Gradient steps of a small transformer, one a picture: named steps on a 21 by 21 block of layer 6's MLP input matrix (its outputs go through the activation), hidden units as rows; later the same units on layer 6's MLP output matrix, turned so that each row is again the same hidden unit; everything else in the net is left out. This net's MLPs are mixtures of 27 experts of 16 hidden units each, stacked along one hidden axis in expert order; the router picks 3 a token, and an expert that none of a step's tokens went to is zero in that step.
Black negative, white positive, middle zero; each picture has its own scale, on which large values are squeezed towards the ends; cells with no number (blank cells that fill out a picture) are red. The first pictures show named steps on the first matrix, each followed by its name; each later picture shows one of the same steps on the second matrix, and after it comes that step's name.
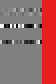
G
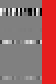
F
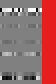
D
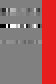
G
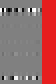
D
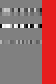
G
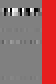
F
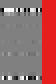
D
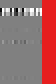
F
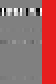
F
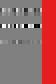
G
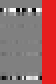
D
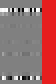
D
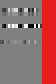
G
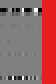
D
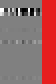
F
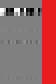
F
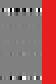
D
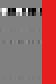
F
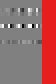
G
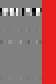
F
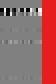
F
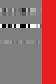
G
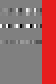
G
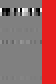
F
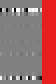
D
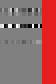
G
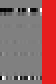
D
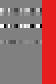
G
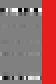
D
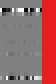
D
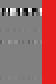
F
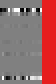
D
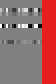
G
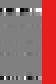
D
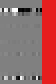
D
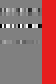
G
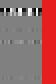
F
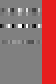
G
